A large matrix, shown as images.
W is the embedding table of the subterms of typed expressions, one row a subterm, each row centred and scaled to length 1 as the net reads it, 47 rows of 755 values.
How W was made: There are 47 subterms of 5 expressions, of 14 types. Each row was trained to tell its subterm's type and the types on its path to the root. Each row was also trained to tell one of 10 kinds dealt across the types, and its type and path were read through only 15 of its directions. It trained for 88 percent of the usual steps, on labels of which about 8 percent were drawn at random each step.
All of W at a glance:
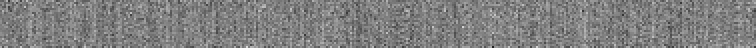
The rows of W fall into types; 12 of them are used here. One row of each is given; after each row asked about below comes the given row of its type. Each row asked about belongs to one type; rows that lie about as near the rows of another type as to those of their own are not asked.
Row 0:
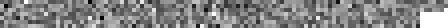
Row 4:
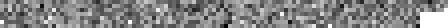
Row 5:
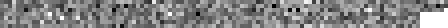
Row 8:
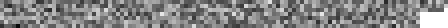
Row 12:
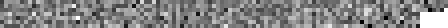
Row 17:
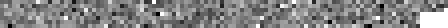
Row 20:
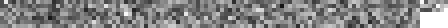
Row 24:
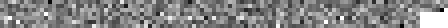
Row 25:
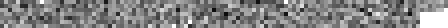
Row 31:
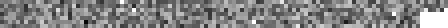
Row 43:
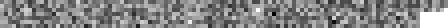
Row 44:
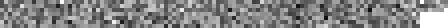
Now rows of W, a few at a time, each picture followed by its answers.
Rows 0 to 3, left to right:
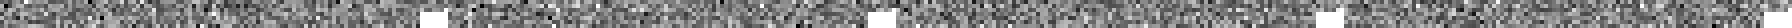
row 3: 44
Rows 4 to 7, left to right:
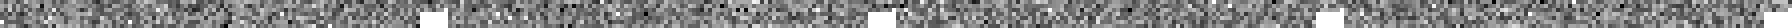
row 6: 5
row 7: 44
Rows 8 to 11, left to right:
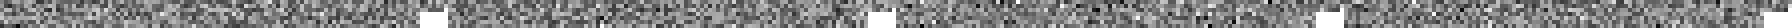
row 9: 44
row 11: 12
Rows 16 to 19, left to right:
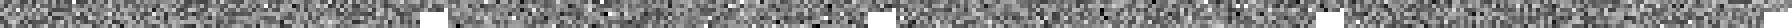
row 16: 8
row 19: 25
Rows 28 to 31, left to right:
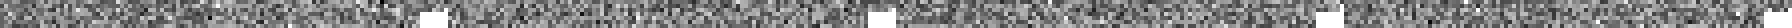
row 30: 20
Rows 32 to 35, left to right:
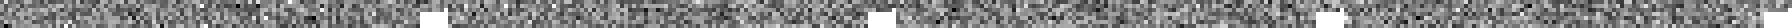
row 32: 0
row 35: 43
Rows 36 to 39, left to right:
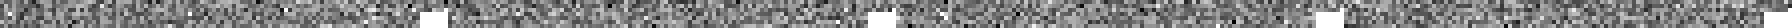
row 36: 5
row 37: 31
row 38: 43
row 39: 12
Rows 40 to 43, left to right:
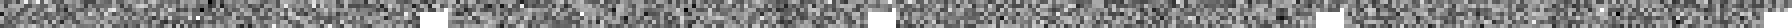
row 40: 25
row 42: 12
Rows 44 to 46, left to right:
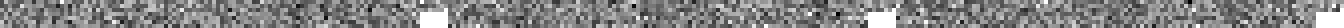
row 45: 25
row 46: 43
